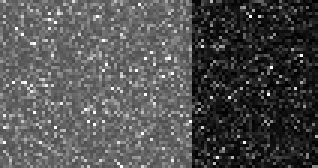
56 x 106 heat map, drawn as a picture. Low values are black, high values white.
Average level on the scale: 30%. Seam: vertical, 60% of the way across, the left part higher. Stripes: none.
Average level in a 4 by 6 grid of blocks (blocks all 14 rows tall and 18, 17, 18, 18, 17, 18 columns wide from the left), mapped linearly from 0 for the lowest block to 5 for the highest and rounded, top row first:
5 5 5 3 0 0
5 5 5 3 0 0
5 5 5 3 0 0
5 5 5 3 0 0
